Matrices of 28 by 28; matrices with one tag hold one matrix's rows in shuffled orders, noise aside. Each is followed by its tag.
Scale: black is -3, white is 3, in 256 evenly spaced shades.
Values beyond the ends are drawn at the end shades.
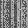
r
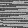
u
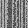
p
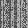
r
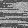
u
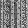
r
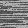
u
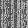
r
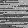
u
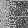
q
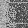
q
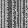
p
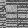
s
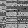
s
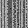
p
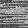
u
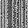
p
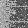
q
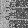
q
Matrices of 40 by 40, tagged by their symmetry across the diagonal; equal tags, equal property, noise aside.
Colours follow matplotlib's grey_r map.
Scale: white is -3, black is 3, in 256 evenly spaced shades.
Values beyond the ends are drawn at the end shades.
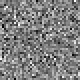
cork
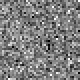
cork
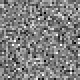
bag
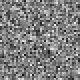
bag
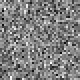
cork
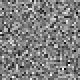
bag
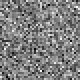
bag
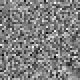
bag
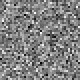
cork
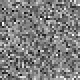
cork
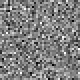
bag
